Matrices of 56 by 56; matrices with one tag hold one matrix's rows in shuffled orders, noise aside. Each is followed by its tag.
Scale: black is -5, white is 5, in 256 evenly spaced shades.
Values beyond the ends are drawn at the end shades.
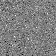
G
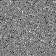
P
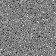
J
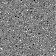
J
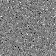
J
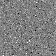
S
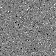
J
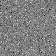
P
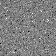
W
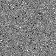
J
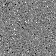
G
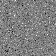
G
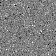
W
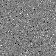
J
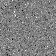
G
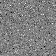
P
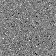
S
